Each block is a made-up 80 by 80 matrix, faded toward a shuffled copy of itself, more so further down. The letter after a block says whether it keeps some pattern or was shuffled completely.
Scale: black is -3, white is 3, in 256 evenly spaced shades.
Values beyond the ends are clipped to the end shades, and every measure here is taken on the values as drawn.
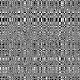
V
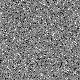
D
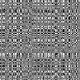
V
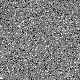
D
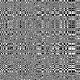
V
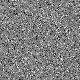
D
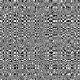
V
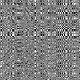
V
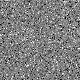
D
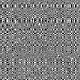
V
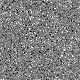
D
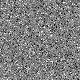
D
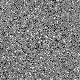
D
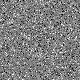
D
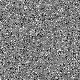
D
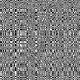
V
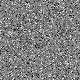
D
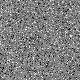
D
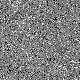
D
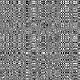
V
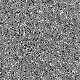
D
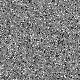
D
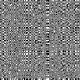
V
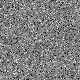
D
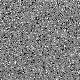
D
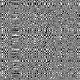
V
